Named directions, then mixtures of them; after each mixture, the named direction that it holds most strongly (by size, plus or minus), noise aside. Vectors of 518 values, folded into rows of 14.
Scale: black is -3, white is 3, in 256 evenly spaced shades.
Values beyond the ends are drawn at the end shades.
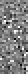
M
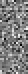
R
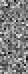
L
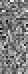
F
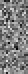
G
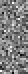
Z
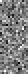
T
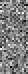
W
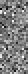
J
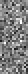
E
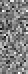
F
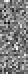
G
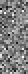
J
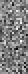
E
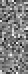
R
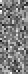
T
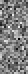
J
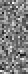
Z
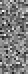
F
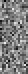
E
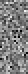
M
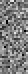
F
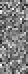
W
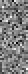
R
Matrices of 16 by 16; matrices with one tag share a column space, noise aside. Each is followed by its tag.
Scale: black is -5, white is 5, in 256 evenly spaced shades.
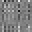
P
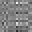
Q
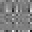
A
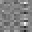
Q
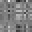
P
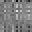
P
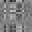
P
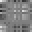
P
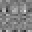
A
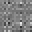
Q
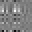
A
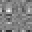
A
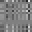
P
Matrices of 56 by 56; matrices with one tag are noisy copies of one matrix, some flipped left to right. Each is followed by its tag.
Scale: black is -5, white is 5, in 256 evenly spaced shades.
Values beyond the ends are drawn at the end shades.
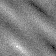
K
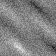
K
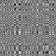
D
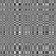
D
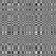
D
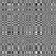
D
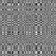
D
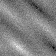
K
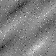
K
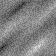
K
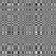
D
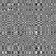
D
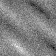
K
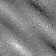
K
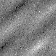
K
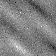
K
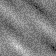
K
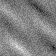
K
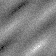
K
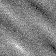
K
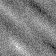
K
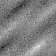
K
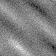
K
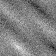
K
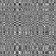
D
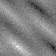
K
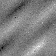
K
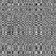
D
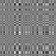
D
